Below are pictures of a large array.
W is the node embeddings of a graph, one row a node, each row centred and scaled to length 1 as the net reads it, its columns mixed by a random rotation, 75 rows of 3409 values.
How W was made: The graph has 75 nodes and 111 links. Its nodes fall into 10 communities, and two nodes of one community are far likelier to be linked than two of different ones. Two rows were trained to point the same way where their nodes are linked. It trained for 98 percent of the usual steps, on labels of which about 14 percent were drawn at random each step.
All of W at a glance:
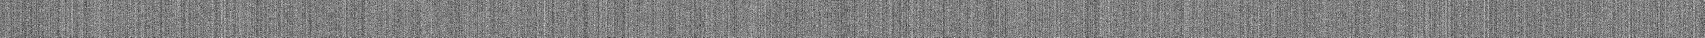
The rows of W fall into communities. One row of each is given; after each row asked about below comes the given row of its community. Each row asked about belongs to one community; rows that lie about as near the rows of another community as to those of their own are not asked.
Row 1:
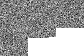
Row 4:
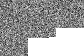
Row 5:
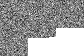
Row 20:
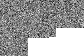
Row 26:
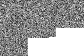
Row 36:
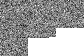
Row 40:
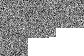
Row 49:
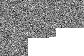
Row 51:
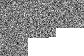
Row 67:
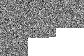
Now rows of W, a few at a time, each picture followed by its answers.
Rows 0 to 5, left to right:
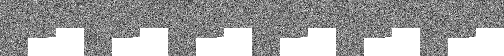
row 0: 26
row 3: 49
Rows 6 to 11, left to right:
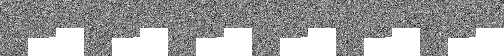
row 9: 49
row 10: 49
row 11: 26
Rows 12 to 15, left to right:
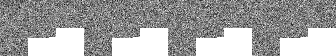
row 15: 51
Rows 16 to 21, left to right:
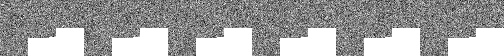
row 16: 5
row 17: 1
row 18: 4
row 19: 67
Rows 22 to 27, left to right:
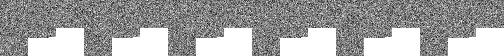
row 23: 1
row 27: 36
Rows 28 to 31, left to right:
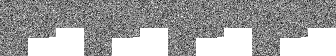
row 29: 5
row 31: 67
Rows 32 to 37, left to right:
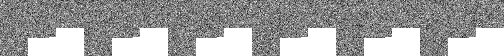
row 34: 26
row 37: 26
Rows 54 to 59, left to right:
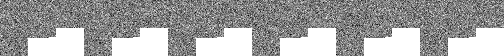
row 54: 51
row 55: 4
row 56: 40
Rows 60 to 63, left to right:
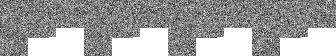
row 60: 40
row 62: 36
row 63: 4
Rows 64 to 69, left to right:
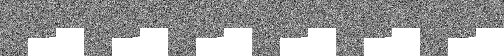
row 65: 51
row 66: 4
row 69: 49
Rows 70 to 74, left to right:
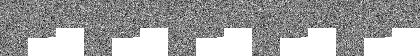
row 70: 26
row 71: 40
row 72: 49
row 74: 1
